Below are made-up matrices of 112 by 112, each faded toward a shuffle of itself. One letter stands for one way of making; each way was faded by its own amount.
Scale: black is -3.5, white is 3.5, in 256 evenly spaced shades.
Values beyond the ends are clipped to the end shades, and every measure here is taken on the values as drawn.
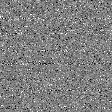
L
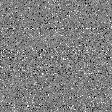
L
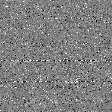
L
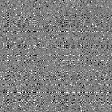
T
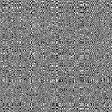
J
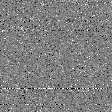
L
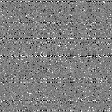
T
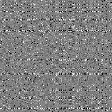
T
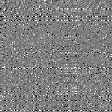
T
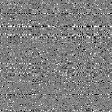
T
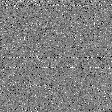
L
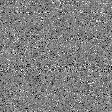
L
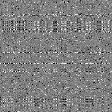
T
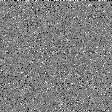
L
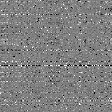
T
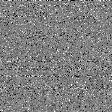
L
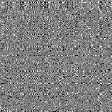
T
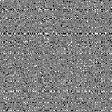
T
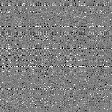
T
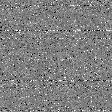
L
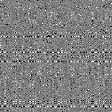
T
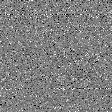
L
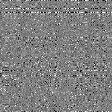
T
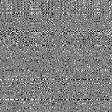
T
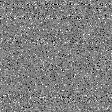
L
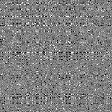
T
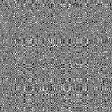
J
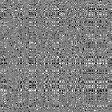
J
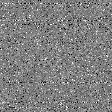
L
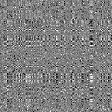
J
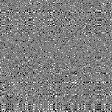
T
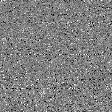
L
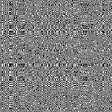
J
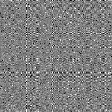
J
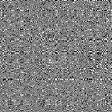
T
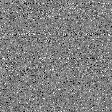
L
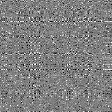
T
